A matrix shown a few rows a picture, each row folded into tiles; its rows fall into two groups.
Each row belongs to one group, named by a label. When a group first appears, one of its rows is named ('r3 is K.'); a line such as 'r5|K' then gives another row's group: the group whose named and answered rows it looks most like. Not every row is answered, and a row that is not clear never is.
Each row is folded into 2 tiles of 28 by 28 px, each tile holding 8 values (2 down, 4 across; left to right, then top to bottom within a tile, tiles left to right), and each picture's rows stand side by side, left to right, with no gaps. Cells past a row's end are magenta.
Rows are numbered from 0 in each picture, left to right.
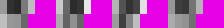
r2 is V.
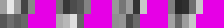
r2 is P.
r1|V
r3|V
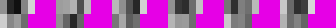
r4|V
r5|V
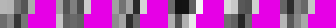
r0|P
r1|V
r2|P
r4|P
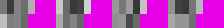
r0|V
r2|P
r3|V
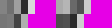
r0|P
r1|P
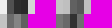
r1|P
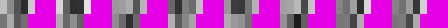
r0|P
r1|V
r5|P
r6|P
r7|P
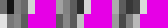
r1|P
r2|V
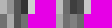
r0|P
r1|V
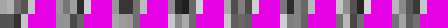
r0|P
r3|V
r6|P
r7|P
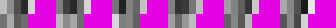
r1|V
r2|V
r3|V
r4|P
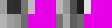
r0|V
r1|P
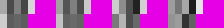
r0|V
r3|P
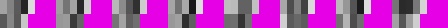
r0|P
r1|P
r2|P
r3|P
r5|V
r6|P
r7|V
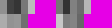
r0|V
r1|V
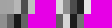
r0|P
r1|P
